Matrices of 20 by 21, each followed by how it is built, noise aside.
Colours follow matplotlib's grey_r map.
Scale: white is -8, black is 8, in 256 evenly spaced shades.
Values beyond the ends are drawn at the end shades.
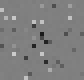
sparse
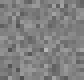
low rank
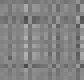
low rank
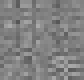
low rank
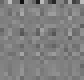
low rank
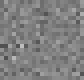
low rank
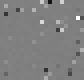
sparse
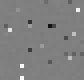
sparse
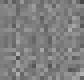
low rank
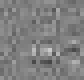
low rank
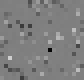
sparse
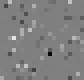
sparse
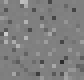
sparse
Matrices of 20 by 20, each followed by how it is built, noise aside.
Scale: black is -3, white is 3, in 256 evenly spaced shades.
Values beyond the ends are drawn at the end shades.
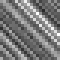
Toeplitz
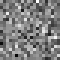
noise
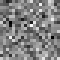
noise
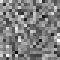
noise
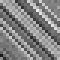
Toeplitz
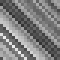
Toeplitz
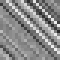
Toeplitz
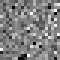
noise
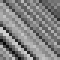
Toeplitz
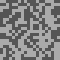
noise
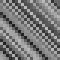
Toeplitz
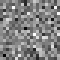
noise
